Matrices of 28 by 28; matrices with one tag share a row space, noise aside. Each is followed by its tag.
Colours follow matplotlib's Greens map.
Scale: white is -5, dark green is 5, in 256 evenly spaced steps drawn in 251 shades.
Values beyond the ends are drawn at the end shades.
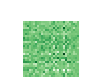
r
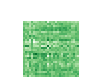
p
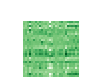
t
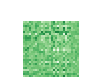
r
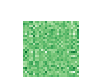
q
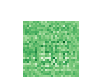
r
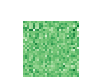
q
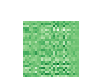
r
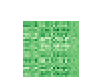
r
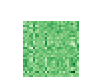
q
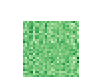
q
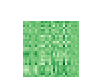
r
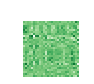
q
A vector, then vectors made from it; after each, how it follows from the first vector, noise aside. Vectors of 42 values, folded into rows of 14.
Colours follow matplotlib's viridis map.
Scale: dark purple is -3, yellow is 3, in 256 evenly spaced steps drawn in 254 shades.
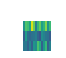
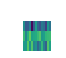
negated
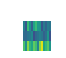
reversed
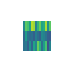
copied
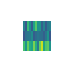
reversed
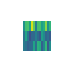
copied
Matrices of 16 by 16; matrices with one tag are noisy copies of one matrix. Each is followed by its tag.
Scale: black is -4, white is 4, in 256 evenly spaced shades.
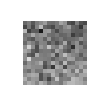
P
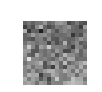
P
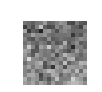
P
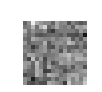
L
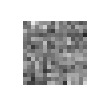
L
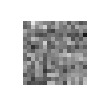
L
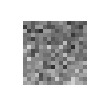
P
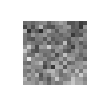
P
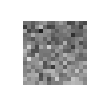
P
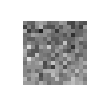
P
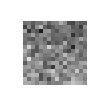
P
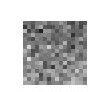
P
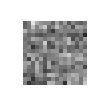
L
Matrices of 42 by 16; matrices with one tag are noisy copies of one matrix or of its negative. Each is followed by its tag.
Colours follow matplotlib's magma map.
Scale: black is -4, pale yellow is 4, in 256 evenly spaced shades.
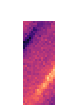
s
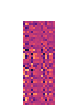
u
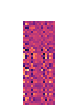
u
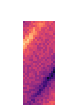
s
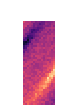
s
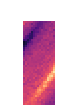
s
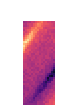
s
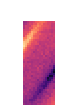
s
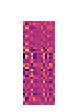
u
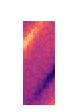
s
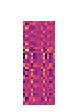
u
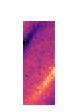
s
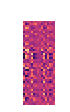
u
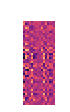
u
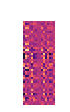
u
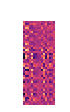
u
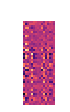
u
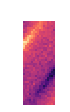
s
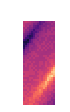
s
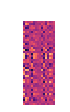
u
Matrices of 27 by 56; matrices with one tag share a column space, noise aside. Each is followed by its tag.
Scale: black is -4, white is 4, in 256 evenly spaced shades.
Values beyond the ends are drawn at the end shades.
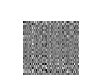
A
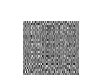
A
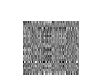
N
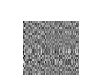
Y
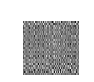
A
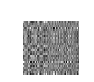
N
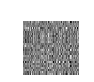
N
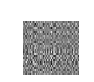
Y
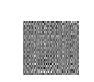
A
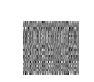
N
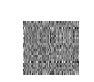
N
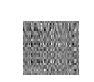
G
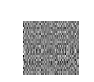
Y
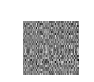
Y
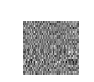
Y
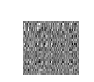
G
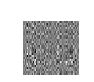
Y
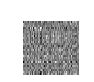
N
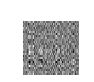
Y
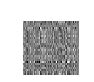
N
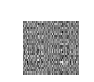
Y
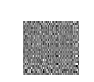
A
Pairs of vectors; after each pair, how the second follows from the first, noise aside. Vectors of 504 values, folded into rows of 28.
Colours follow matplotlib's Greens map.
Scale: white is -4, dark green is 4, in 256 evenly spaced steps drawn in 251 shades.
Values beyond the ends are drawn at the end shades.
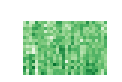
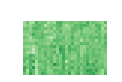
shrunk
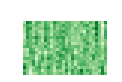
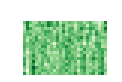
reversed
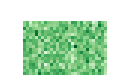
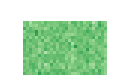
shrunk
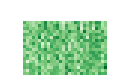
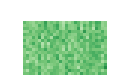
shrunk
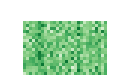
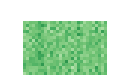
shrunk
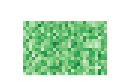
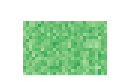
shrunk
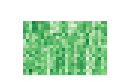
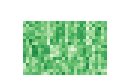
wrapped around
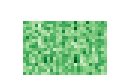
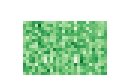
negated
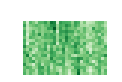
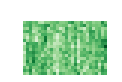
wrapped around
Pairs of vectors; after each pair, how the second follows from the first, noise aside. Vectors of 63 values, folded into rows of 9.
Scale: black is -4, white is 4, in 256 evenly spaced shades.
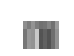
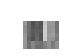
reversed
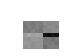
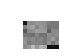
wrapped around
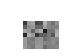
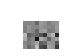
reversed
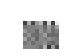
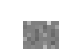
partly zeroed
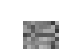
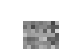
sign-scrambled
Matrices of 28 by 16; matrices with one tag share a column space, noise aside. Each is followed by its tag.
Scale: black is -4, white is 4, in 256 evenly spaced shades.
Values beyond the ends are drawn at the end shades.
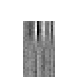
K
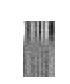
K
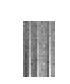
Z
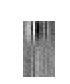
K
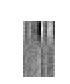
K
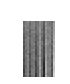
Z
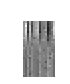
K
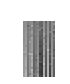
Z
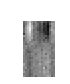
K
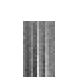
Z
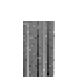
Z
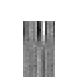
K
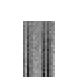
Z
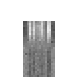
K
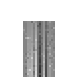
Z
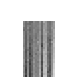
Z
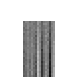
Z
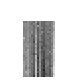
Z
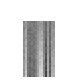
Z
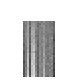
Z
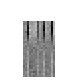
K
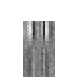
K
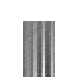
Z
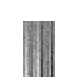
Z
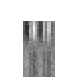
K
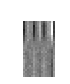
K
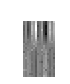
K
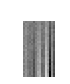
Z
